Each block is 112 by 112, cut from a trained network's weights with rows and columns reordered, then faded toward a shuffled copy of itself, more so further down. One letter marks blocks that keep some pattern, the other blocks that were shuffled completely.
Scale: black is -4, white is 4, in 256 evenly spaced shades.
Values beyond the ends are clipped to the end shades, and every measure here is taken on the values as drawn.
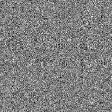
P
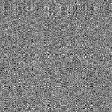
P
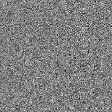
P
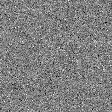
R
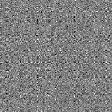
P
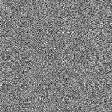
P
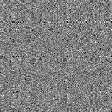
P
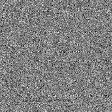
P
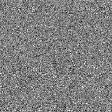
P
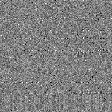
P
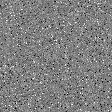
R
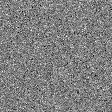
R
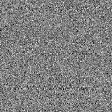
P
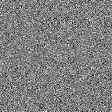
P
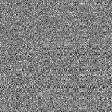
P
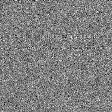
P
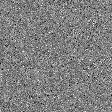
R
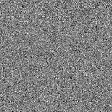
P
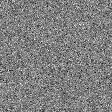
R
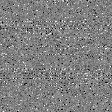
P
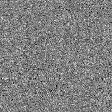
P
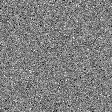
R
